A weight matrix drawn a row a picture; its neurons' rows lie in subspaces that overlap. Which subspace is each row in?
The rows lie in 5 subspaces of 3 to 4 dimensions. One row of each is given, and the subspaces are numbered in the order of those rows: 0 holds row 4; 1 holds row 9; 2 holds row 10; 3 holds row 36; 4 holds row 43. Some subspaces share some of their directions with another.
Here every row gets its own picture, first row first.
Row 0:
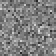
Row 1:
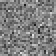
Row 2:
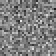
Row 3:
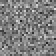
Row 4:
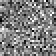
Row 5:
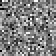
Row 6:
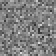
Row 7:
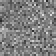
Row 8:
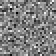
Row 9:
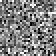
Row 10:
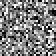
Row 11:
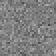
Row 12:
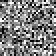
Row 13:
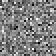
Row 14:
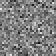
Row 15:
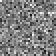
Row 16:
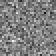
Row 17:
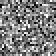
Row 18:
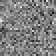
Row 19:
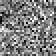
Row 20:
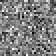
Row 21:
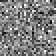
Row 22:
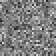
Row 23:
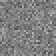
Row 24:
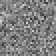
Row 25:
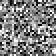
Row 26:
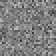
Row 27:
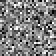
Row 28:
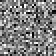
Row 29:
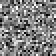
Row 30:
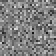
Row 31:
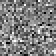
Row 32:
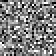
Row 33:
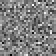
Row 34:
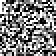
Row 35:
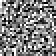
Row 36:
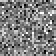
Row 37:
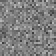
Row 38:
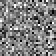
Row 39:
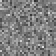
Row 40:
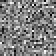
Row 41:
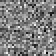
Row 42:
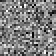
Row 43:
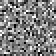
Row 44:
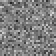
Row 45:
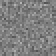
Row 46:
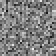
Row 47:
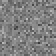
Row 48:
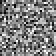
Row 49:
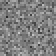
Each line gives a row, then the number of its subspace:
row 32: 0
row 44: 4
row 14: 4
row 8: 4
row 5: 1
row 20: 3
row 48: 2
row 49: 4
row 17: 3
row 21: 3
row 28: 4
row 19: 0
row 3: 3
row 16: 4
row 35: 2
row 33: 4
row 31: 4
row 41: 3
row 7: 0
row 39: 1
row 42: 4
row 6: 4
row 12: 0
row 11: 3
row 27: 2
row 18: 0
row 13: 1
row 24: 0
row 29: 3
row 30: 3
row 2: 3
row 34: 2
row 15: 1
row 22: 3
